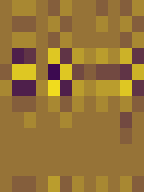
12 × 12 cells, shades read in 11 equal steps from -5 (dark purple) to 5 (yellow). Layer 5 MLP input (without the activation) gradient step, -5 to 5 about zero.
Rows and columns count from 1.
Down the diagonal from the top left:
0 -1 1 0 -5 -4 1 0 0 0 0 -1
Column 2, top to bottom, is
1 -1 1 -4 4 -4 -1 0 0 0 0 -1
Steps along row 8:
same up down same up down same same same down up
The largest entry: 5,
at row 6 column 5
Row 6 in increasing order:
-4 -4 -4 -3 1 1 1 2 2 2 4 5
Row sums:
1 -1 2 0 -1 3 0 0 -1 0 0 1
